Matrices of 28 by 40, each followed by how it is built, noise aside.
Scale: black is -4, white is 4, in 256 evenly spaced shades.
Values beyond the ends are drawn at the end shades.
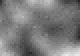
smooth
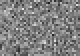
noise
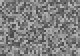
noise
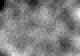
smooth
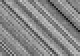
Toeplitz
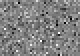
noise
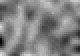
smooth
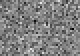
noise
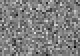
noise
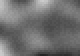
smooth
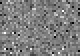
noise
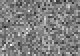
noise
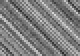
Toeplitz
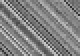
Toeplitz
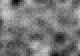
smooth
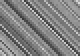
Toeplitz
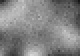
smooth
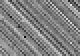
Toeplitz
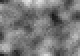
smooth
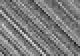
Toeplitz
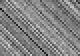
Toeplitz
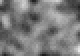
smooth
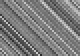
Toeplitz
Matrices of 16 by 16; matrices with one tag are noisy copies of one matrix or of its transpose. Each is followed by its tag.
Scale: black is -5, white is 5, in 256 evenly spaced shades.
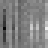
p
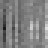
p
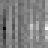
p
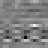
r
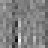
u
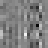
r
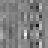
r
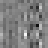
r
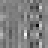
r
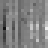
p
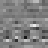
r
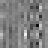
r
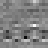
r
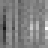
p
